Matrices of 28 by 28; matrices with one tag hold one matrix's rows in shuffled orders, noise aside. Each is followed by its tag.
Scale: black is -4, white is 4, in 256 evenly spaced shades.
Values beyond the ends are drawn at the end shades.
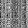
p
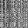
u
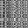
u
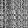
u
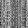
p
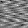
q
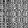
u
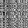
u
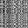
u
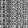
u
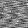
q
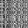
u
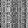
p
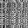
u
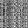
u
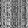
p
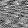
q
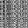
u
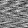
q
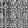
u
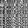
u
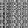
u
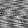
q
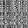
u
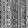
p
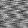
q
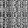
u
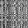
u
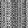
p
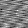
q
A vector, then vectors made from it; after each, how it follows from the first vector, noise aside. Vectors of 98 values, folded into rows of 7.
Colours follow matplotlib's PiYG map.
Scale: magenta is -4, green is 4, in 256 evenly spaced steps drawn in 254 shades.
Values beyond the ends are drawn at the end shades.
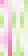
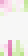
partly zeroed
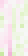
shrunk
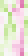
wrapped around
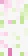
partly zeroed
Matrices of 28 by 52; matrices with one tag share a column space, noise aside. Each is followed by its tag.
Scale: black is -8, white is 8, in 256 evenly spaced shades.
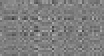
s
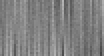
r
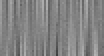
r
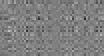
s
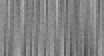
r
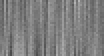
r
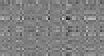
s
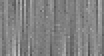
r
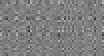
s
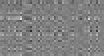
s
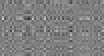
s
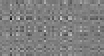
s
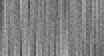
r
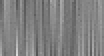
r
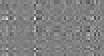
s
